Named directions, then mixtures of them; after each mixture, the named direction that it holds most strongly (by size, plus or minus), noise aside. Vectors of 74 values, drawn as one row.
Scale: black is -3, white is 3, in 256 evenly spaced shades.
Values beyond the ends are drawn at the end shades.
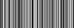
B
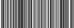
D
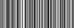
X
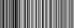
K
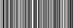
B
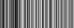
K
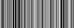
D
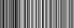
K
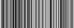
K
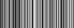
B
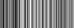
K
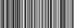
X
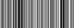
D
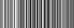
K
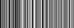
K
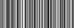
X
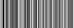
B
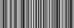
X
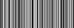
B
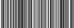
D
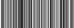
D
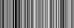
K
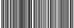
D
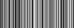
B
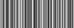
B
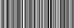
X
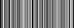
B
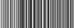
K
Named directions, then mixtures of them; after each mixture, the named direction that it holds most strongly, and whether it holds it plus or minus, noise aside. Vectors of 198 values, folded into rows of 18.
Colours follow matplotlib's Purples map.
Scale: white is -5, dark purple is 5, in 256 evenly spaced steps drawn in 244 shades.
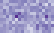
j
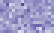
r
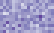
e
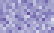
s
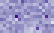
j, plus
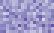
e, plus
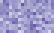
r, plus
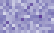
e, plus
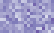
s, minus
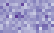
j, plus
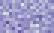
e, plus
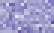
r, minus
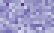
r, plus
